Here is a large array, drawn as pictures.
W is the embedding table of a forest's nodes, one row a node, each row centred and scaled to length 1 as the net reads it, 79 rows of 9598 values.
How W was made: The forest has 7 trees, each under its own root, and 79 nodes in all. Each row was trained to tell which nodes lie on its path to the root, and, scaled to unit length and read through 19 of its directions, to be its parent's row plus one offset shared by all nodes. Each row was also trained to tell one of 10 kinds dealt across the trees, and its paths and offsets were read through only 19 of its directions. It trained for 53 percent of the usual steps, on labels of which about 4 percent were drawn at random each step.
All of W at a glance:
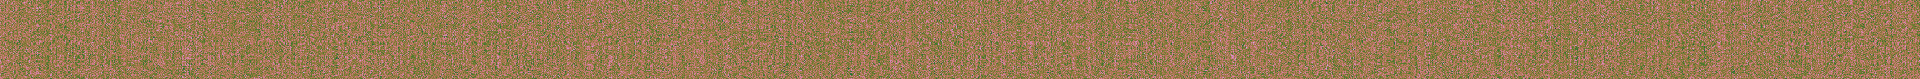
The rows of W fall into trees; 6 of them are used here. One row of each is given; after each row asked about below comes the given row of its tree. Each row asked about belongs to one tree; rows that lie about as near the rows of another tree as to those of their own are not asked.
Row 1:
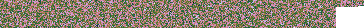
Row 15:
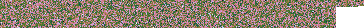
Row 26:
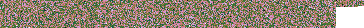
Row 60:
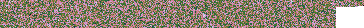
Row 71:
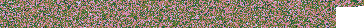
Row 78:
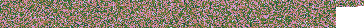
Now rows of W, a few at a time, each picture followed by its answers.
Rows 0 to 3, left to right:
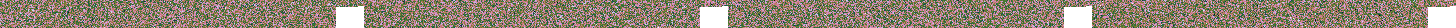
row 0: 26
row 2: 1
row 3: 15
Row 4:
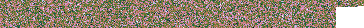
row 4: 26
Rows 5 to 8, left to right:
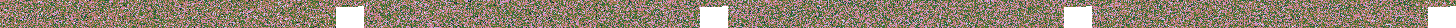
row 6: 15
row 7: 71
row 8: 71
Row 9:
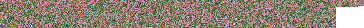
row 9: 60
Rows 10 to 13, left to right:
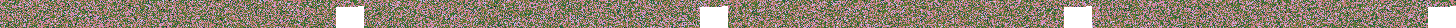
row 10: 71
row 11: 15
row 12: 1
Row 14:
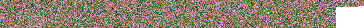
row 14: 78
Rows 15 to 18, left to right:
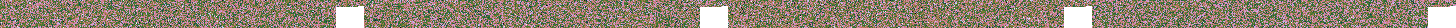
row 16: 71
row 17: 15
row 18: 78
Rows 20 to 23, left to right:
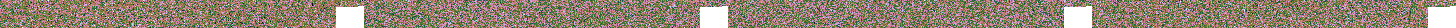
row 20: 1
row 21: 1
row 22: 71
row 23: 15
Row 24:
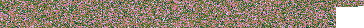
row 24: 26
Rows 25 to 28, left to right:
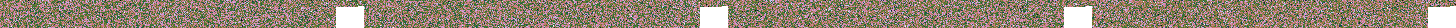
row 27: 26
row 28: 71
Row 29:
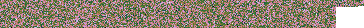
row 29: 15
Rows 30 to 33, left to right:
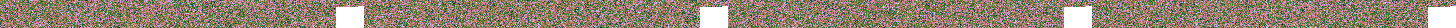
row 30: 78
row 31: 15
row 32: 15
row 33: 1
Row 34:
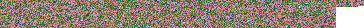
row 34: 15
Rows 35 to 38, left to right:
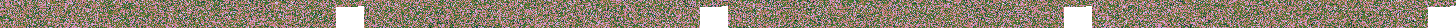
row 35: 15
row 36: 26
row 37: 26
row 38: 15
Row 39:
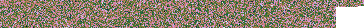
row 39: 15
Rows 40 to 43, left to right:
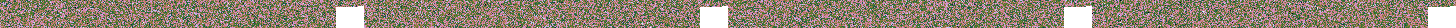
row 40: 78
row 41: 71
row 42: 71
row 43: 26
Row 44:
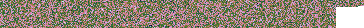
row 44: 26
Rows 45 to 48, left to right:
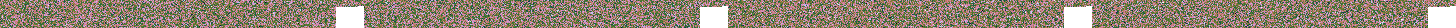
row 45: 15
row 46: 71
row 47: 1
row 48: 71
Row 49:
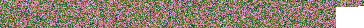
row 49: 1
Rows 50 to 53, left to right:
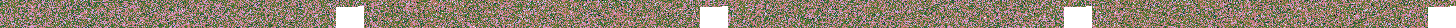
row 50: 26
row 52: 26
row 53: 71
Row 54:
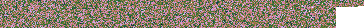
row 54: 26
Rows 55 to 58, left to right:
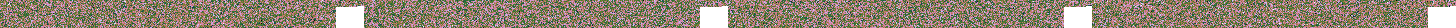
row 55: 1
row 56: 1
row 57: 1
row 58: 1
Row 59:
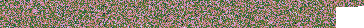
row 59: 71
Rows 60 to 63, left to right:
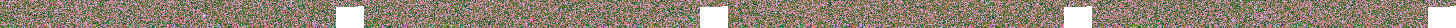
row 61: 60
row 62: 1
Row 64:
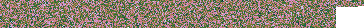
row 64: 71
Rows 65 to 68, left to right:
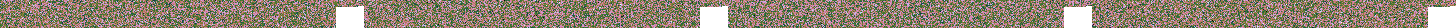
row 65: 1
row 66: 78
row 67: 1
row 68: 15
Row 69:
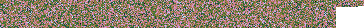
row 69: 26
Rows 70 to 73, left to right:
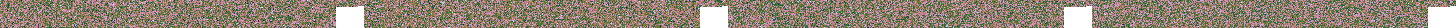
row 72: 78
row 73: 71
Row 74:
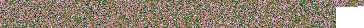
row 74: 71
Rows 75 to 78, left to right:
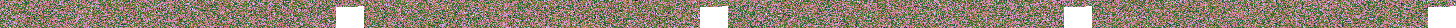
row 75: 15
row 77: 1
